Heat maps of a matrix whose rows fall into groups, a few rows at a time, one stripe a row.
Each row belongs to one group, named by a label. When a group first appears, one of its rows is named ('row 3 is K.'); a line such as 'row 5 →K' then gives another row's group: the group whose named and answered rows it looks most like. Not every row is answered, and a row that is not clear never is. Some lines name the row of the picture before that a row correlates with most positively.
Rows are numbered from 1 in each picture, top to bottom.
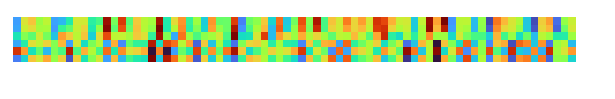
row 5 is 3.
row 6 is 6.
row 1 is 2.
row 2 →2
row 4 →6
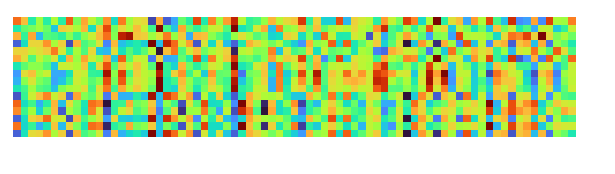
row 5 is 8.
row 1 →3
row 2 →2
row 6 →3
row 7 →2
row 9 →2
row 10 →2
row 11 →6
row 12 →8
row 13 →8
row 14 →6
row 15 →8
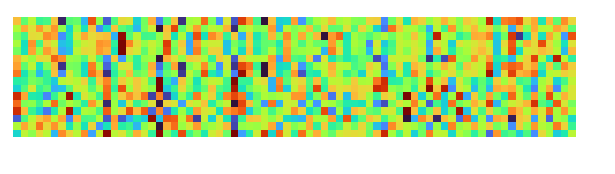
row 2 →8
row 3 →3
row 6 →8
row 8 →8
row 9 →2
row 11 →3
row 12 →8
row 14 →6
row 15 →8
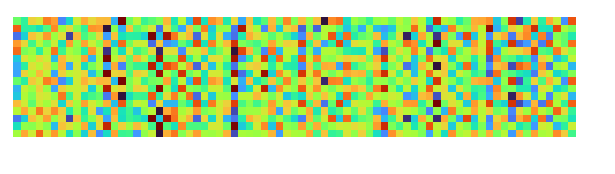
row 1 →3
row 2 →8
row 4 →3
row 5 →8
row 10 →2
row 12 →3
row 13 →8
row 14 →6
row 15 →2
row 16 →8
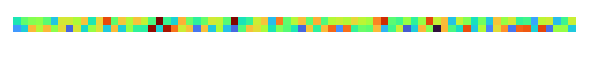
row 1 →2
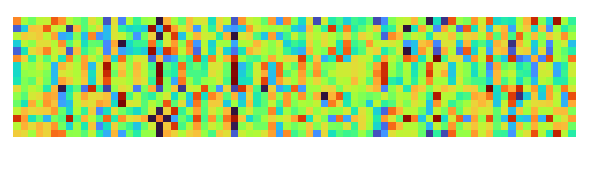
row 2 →6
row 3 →8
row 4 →6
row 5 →6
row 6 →3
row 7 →2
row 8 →2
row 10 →8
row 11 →3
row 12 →3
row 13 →8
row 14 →3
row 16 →8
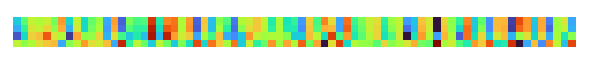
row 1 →6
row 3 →6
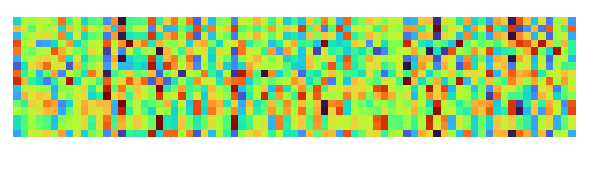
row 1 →6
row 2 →3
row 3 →6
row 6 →6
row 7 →6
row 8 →8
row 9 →3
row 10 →2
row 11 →2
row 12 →3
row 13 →3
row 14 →2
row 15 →2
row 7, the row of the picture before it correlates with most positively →3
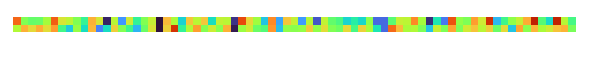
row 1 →8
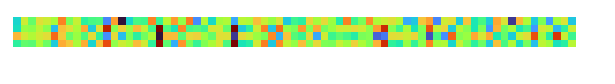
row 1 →6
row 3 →8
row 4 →2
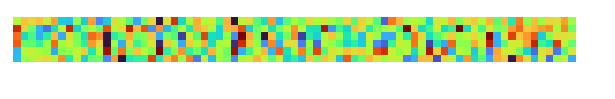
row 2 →3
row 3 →8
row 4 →8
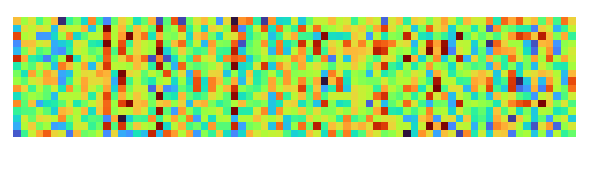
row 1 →8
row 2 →2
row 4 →2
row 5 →2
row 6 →3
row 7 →2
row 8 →3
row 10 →3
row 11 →2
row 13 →2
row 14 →6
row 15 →2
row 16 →6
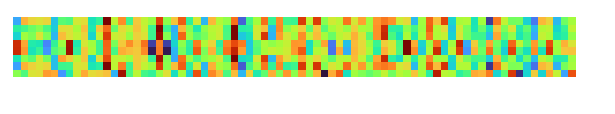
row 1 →2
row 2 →2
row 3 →2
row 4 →3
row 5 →3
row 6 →2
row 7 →2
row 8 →3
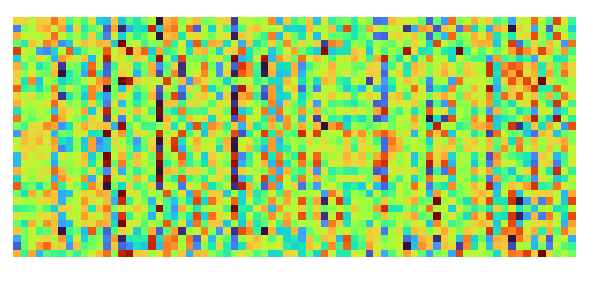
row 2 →6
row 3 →8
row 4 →3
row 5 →3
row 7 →8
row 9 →3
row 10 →8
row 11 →8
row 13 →2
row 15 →3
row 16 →2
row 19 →2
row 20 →2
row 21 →8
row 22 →2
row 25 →3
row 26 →2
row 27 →3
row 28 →3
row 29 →8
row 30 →6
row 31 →6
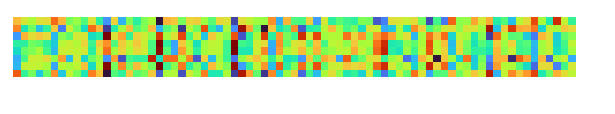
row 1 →8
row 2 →8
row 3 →2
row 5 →2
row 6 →6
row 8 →8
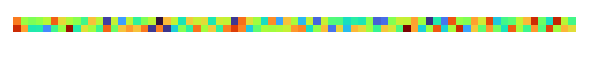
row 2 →3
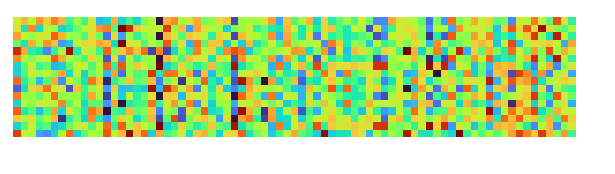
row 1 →8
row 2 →3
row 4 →3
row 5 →3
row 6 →8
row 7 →2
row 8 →6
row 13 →8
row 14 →8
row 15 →2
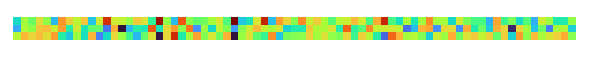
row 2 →6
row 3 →8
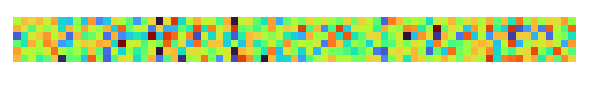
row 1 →8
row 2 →3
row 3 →6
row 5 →8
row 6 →8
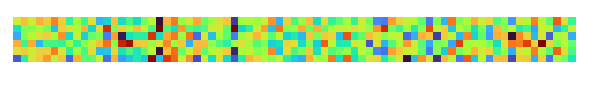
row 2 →2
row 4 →3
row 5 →8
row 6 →6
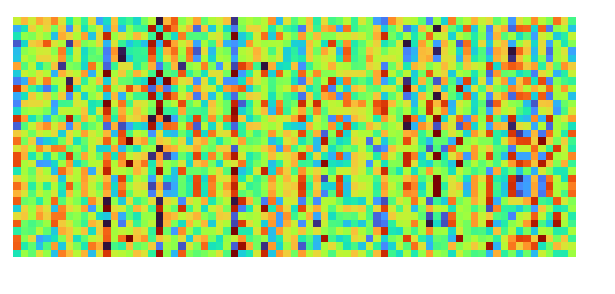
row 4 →6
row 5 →6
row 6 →6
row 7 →8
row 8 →2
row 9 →6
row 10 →3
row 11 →6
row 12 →2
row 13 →2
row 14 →3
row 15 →6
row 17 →3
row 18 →8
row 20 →3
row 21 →2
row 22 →3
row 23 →3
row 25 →8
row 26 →2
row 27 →8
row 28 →8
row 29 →2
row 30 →3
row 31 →8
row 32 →2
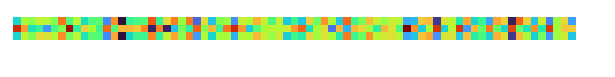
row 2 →3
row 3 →6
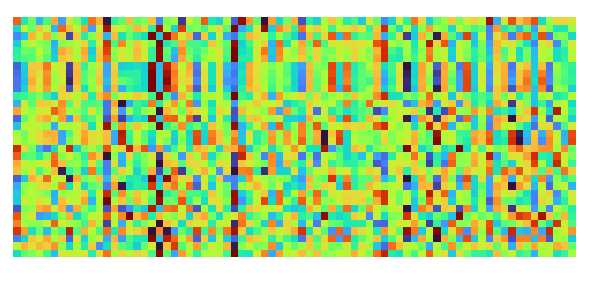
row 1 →8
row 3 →6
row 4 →2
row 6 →2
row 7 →6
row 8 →6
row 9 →6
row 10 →6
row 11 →2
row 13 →8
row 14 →6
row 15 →2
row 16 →3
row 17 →3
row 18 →3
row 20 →8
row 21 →8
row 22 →6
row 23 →6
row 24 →2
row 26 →6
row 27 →3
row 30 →6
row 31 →8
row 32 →2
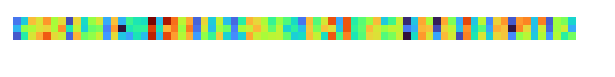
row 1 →6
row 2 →6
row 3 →6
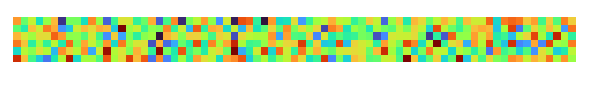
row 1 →8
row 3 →8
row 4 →3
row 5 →2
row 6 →3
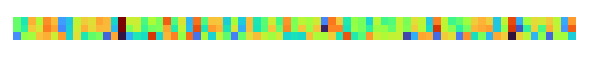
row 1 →3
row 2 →3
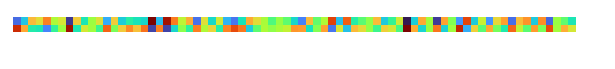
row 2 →3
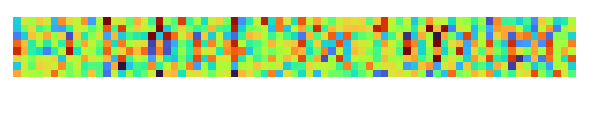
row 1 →2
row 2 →2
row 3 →6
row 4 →3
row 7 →6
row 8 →8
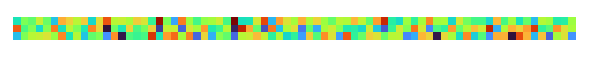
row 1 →2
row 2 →8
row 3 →6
